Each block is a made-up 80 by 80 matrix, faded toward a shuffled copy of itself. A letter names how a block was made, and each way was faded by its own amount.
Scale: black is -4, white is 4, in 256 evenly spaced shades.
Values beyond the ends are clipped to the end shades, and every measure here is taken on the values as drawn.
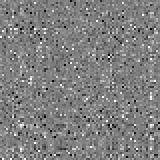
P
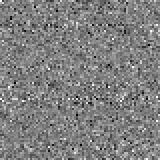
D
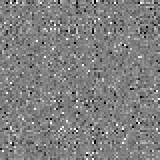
P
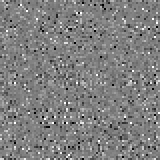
P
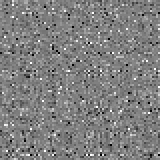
P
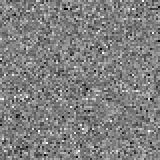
D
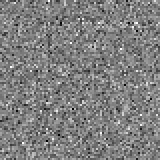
D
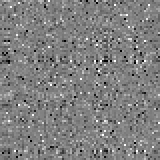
P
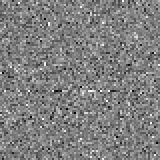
D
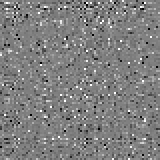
P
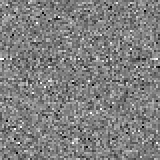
D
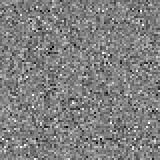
D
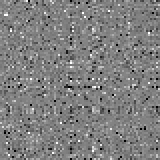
P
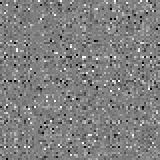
P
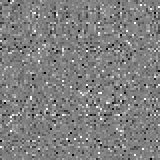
P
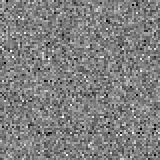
D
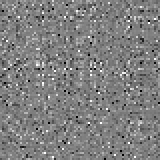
P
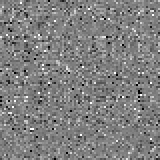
P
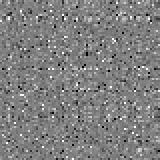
P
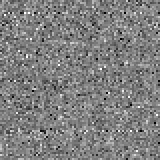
D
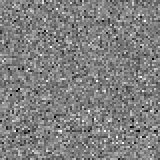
D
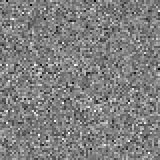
D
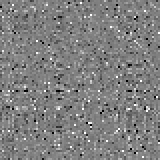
P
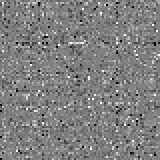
P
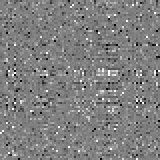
P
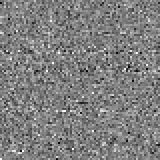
D
